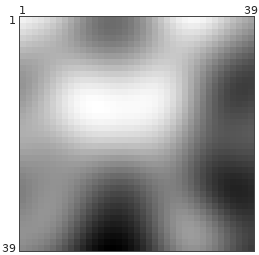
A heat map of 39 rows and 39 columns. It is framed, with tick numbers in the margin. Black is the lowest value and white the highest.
Slope: up to the top left. Lone odd cells: none. Grain: smooth. Ninth with the lowest average: bottom middle.
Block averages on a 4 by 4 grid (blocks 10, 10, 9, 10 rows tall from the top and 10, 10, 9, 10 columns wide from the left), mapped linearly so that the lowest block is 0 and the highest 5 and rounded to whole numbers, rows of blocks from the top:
4343
4541
3321
2021
